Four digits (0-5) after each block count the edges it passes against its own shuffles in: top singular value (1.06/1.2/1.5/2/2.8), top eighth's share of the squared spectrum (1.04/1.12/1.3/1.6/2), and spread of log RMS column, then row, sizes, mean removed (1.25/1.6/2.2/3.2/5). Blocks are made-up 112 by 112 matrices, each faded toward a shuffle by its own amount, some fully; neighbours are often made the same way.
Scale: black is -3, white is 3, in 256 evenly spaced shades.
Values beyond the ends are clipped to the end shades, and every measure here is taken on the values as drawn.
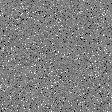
0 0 0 0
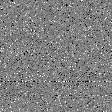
3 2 0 1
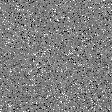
2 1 0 1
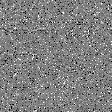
3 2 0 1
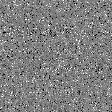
3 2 0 1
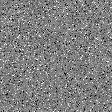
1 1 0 0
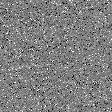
1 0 0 0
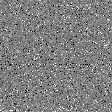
3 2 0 1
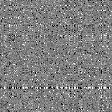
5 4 2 3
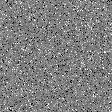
0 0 0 0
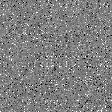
3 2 1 1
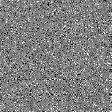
3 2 1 2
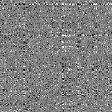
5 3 2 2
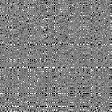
5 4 3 3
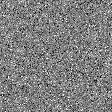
0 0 0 0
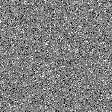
0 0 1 0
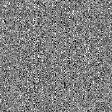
1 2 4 0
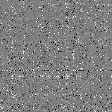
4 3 1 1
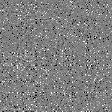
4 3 2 2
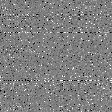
4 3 1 2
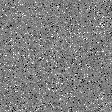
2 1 0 0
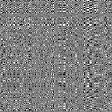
5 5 4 4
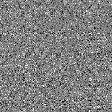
4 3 2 2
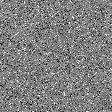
0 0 0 0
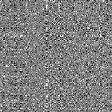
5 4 3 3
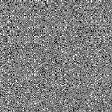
4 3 2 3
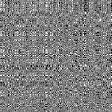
5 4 3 3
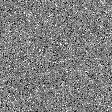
1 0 0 0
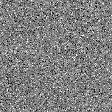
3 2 0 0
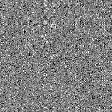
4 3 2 1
